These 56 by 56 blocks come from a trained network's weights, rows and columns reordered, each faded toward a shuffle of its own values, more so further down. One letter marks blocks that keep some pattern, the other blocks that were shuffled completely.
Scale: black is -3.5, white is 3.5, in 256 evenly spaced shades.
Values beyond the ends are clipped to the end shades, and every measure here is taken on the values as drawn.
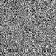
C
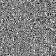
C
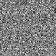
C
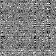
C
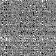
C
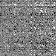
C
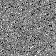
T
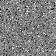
T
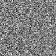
C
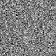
C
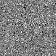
C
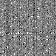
C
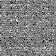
C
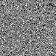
C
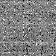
C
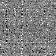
C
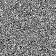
T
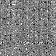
C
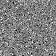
T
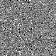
C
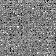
C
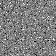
T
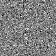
C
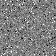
T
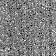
C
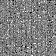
C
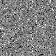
C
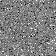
T
